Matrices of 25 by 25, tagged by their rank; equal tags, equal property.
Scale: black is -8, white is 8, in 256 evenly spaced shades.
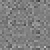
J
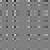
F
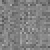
J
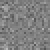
J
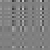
F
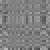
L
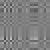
F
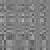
L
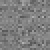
J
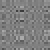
L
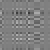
F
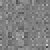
J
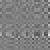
L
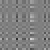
F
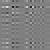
F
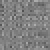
J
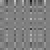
F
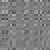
L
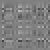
L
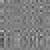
L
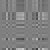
F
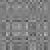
L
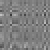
L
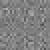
J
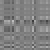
F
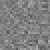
J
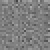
J
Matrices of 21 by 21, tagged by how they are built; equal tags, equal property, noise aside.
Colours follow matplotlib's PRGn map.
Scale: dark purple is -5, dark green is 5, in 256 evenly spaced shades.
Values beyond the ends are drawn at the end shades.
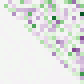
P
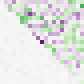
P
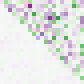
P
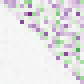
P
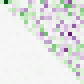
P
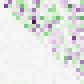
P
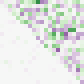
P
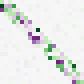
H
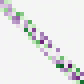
H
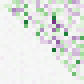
P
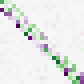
H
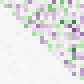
P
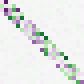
H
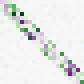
H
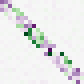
H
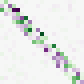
H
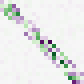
H
